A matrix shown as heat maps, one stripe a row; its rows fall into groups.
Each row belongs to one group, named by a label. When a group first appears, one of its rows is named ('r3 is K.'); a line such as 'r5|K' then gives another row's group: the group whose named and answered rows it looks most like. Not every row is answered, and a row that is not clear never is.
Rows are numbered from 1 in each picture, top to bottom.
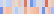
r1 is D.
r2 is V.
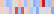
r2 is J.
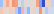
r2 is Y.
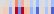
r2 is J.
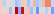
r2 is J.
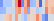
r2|D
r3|V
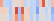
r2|J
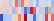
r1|J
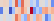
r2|D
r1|J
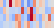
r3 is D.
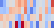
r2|D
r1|D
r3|Y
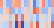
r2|V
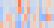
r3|V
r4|Y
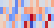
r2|V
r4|D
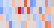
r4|D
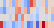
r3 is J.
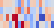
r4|J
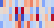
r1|V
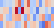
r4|V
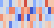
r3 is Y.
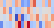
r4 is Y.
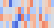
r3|Y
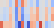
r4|Y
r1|J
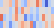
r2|J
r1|V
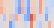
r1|Y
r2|Y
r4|D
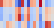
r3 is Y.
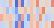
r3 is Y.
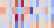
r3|J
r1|J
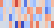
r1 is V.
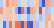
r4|D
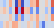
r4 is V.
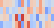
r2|V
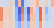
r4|Y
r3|Y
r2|Y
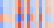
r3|Y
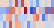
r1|J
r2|D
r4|D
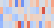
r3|V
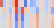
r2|J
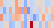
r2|D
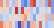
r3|D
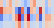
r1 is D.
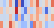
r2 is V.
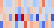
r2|Y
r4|V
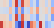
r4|Y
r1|J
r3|J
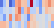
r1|D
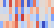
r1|D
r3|J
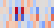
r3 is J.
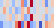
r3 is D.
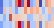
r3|D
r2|V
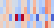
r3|J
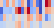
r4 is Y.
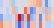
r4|Y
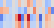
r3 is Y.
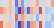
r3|J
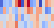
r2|V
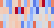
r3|D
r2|J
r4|D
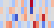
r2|D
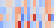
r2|D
